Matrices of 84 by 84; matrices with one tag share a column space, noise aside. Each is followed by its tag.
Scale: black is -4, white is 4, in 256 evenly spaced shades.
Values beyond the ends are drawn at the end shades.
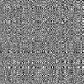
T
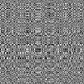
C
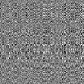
C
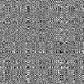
T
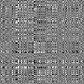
T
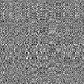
C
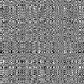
T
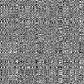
T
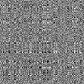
T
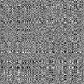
T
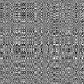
C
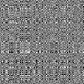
T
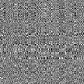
C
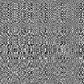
C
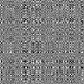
T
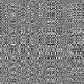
C
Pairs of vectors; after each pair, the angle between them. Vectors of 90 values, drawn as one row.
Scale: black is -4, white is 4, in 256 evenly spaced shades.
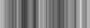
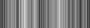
nearly opposite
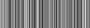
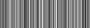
nearly opposite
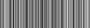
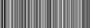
partly opposed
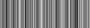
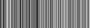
orthogonal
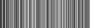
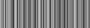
partly opposed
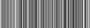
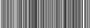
nearly parallel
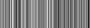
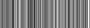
partly opposed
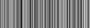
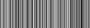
orthogonal
